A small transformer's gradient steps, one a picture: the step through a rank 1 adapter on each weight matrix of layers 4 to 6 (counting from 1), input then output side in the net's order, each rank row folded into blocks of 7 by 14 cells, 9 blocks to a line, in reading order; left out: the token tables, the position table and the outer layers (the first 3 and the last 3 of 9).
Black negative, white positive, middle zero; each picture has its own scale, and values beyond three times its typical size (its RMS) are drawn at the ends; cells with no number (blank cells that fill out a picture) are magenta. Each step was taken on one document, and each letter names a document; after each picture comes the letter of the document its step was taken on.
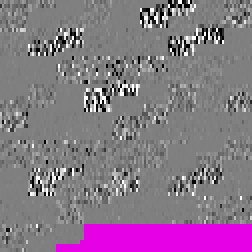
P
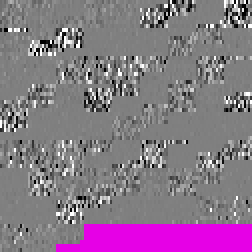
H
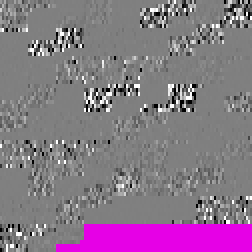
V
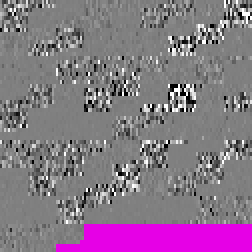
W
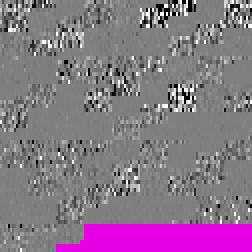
H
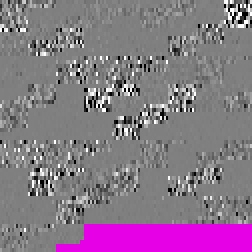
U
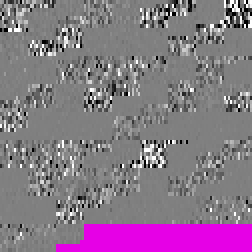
H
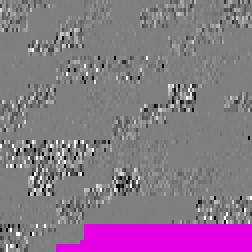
V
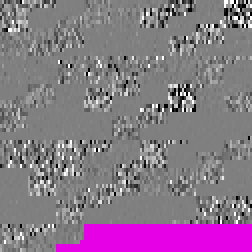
H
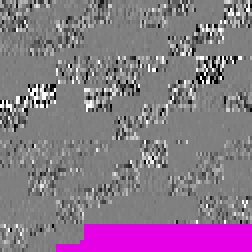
U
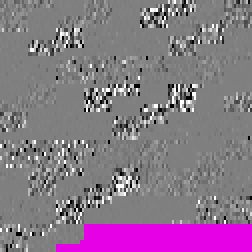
V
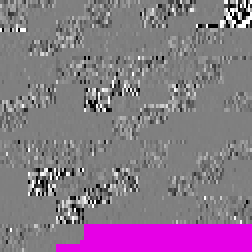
U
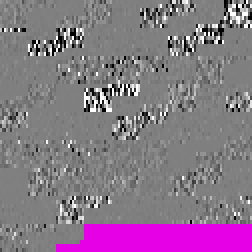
P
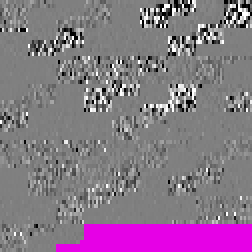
P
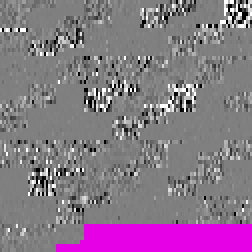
U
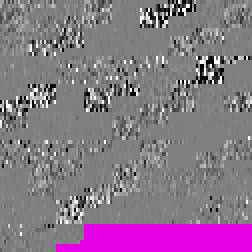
W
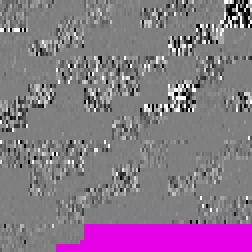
W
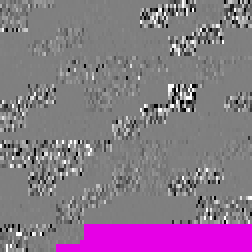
V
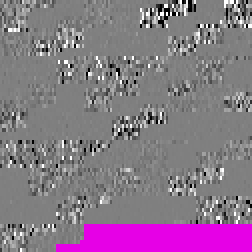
H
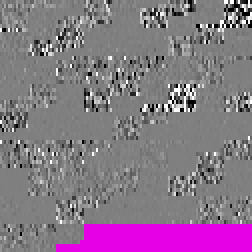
W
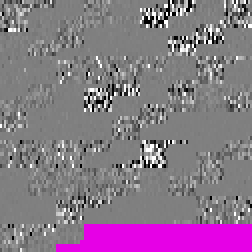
H
